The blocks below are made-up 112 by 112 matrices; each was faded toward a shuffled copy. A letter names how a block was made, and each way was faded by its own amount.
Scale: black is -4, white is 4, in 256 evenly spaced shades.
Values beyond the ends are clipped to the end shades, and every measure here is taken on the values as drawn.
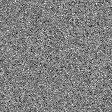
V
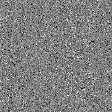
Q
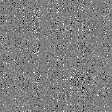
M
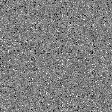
Q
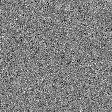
V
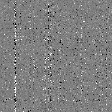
M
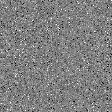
Q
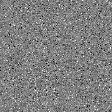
Q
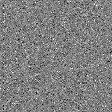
Q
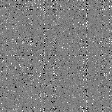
M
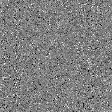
Q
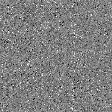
Q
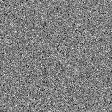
V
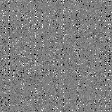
M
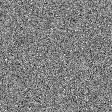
V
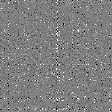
M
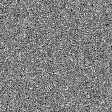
V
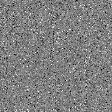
Q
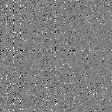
M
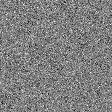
V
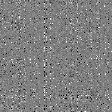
M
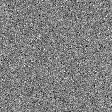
V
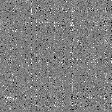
M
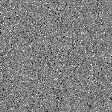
Q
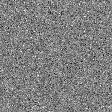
V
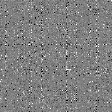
M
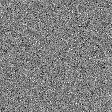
V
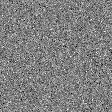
V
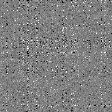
M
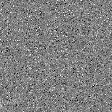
Q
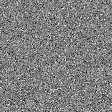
V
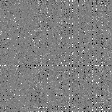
M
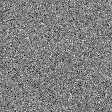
V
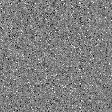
Q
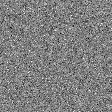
V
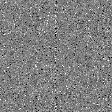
Q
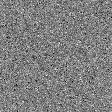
V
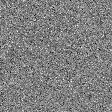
V
